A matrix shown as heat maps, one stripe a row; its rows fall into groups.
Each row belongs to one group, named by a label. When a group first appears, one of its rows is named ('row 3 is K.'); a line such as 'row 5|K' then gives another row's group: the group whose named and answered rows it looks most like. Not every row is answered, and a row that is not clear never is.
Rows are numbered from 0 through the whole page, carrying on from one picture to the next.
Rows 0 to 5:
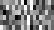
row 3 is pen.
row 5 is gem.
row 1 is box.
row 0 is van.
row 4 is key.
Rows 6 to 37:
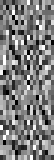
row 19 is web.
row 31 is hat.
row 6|key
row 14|van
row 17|pen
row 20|hat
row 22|web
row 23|key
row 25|van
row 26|gem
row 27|web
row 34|key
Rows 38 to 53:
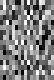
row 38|pen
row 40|web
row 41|key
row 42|box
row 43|gem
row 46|van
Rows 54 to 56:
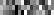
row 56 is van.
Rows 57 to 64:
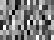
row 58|gem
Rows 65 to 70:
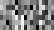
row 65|gem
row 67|gem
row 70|van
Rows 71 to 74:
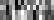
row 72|pen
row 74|box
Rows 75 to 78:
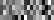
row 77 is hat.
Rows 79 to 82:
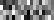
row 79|key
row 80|hat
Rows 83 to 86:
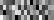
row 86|gem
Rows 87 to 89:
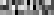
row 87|web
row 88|box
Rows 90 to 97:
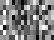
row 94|pen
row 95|hat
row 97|van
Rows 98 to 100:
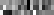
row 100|hat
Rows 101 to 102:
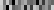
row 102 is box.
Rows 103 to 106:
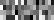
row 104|hat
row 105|gem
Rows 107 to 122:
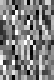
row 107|web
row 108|gem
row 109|van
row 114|key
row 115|box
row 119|hat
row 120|pen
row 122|van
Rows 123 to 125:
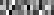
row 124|web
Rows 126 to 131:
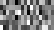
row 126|pen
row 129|gem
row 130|key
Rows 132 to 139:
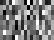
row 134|key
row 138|pen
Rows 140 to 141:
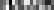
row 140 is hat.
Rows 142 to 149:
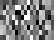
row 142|key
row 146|van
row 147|web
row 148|gem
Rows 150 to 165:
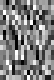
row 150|pen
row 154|box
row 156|key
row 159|gem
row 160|van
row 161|van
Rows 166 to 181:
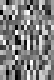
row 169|hat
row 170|key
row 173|gem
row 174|pen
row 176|gem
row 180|pen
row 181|pen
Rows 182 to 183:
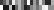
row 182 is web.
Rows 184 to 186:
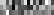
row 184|web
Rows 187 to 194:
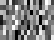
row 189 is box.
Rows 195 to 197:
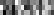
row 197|key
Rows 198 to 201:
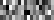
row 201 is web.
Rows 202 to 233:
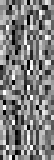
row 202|web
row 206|web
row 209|web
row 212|gem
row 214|web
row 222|key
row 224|key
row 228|pen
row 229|pen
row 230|pen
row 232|pen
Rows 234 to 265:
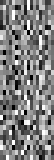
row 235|pen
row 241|gem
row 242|box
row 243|gem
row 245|gem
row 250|pen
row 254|key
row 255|key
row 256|van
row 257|hat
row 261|key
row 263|web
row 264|van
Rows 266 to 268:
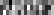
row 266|hat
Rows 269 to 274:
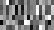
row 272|web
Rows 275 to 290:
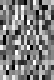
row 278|van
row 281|pen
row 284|gem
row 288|van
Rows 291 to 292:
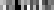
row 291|gem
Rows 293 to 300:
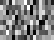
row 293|box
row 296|gem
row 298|web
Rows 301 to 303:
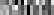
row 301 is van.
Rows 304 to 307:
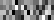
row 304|gem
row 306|web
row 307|hat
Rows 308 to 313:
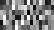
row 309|box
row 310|web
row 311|pen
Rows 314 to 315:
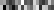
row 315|key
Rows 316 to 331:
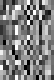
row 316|key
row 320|key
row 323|key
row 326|web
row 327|gem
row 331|van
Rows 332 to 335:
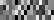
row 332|gem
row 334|van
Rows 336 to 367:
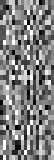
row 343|box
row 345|key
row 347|pen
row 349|van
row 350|web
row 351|box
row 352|web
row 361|pen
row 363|van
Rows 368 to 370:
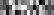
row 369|box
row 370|pen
